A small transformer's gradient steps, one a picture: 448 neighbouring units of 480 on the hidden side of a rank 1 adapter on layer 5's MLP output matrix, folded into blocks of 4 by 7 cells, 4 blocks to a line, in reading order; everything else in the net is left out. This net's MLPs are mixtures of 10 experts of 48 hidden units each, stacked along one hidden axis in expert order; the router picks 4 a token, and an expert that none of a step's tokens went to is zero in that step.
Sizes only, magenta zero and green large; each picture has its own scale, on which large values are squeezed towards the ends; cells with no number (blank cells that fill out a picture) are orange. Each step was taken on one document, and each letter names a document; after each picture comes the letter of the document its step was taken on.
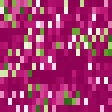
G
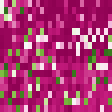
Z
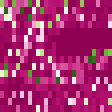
Z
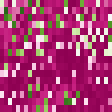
G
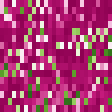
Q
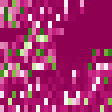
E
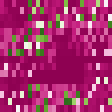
G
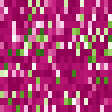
Q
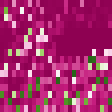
Z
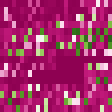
G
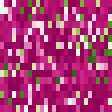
Q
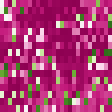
Z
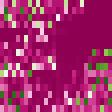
E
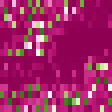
E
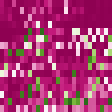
Q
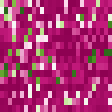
Z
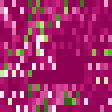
G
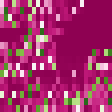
E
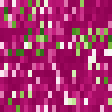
Q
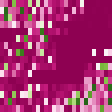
E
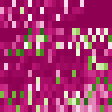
Q
